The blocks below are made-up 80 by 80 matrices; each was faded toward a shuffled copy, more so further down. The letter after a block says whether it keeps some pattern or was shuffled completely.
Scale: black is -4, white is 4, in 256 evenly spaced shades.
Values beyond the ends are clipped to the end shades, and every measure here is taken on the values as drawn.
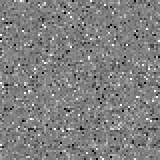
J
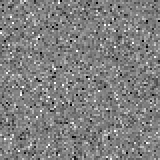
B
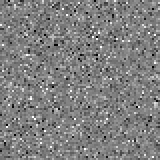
J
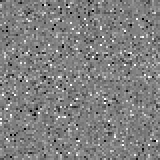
J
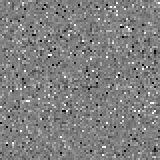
J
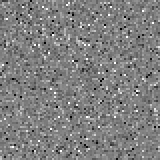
B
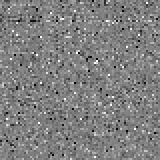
J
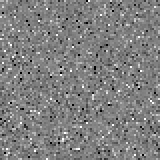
B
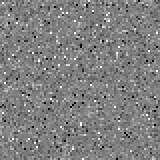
B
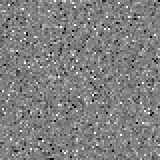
B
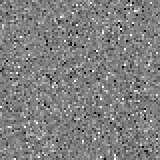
B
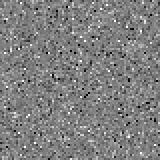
B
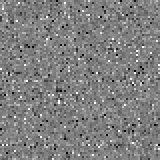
J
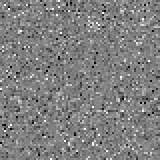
J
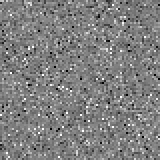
B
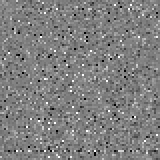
J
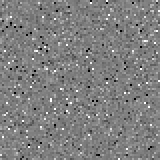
B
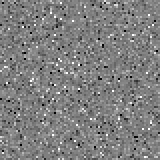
B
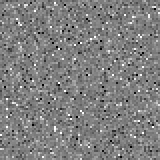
B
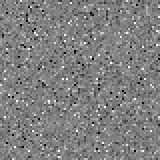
B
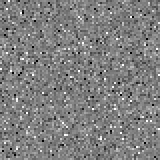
J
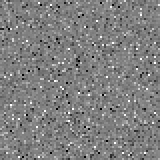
B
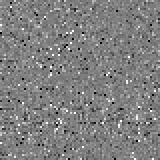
J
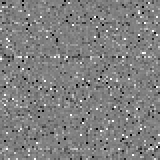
J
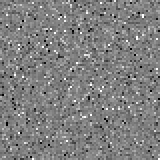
B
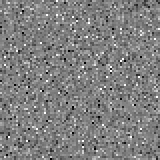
B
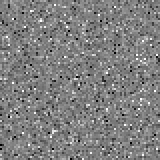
B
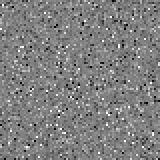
B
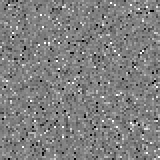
B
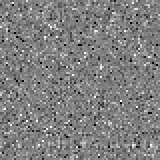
J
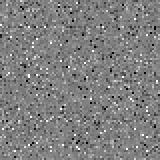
J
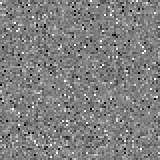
J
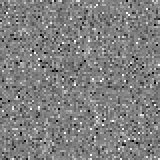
J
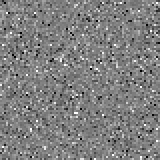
B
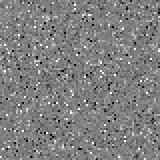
B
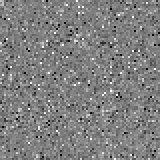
J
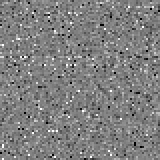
J
